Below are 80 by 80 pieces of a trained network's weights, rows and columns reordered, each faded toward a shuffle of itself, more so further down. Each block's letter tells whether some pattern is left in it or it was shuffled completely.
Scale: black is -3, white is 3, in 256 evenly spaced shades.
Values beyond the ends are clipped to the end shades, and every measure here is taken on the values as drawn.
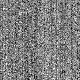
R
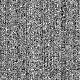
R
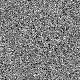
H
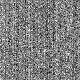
R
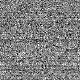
R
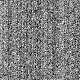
R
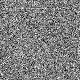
H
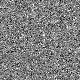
H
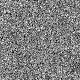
H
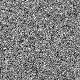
H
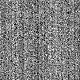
R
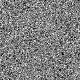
H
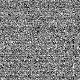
R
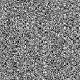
R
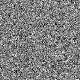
R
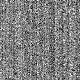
R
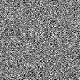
R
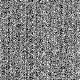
R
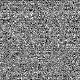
R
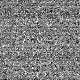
R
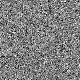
H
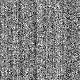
R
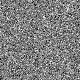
H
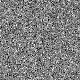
H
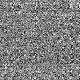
R
